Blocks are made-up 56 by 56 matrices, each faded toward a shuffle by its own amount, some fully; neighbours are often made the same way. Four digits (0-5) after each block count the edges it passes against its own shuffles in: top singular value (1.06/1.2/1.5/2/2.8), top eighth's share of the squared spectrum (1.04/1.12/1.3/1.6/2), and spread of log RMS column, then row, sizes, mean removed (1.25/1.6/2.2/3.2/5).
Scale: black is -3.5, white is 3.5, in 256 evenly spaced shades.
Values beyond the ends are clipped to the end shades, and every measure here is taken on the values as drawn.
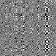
4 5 3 2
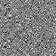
3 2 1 0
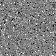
2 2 0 0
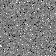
0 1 0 0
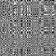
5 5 3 3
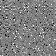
3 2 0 1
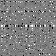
4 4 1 2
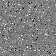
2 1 0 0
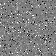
1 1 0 0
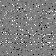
3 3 1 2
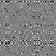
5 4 1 3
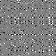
4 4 2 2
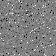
2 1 0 0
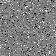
1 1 0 0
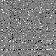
4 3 1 2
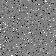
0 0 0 0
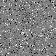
2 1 0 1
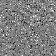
3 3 0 1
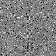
3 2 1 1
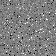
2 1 0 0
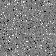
2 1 0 0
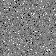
0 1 0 0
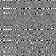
4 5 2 3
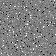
0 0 0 0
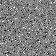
0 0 0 0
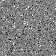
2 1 0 0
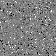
2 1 0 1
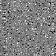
3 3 1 1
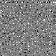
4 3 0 2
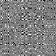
4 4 3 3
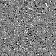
3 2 0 0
